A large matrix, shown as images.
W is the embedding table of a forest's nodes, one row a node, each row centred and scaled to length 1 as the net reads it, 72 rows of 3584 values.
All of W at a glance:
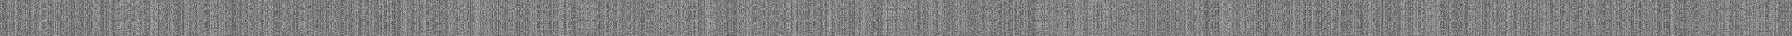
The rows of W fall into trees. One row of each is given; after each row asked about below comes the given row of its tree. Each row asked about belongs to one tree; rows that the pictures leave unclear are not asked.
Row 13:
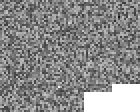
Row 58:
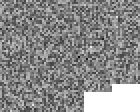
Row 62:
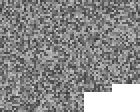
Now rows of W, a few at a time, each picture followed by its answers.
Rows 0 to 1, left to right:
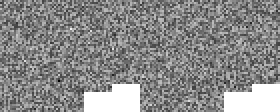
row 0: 58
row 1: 62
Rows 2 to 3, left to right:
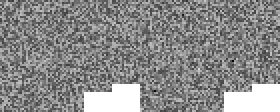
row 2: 62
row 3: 58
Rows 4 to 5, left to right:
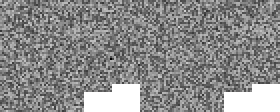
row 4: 58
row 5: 62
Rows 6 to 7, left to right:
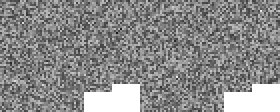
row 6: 13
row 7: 62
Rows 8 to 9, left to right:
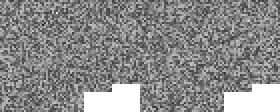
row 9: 62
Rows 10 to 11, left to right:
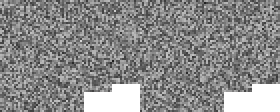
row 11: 62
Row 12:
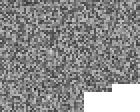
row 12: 62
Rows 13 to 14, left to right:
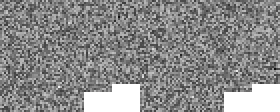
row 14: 62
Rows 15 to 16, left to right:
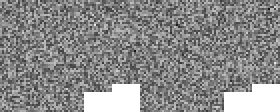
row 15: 62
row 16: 13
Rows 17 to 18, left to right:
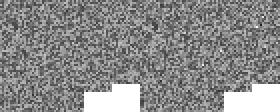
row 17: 58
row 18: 58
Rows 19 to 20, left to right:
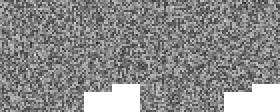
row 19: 58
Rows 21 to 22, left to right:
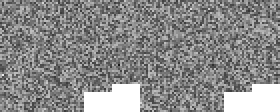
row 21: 62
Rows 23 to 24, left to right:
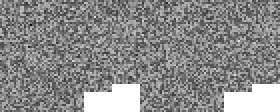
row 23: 62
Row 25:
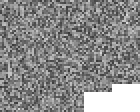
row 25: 62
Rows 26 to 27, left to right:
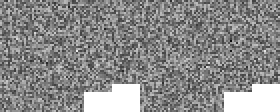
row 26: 58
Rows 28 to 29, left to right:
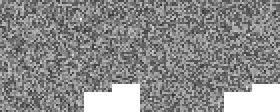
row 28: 62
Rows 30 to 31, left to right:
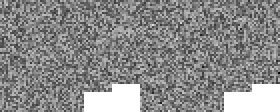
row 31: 13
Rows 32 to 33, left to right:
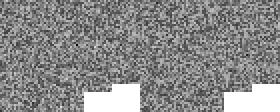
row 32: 62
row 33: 13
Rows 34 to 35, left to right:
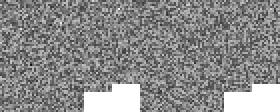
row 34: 58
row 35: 13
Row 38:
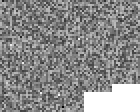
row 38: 58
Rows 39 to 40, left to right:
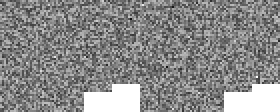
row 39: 13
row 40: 58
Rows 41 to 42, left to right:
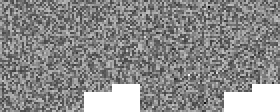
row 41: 58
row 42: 58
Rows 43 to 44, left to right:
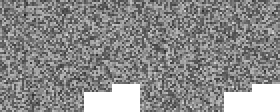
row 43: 62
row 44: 62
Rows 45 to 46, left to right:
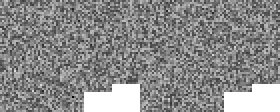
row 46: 62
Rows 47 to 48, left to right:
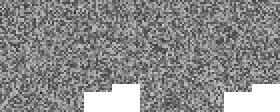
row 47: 62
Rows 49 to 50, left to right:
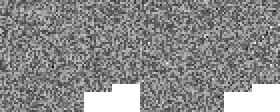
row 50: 58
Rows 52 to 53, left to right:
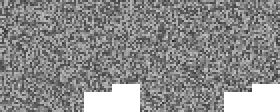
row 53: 62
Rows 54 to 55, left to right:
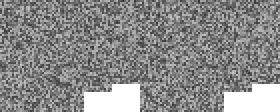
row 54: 62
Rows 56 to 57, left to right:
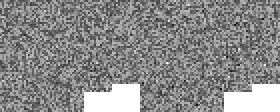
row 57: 13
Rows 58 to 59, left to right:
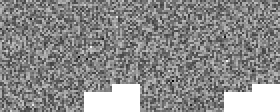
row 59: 58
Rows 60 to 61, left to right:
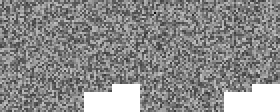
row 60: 62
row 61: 62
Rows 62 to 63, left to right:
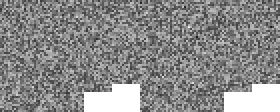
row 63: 13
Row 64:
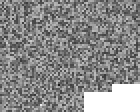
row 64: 62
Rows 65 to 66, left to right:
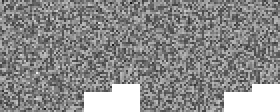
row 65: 58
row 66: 58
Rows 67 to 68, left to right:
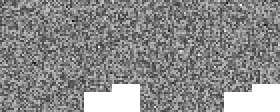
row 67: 13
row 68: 58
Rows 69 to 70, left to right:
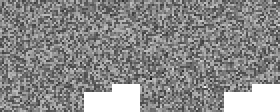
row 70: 58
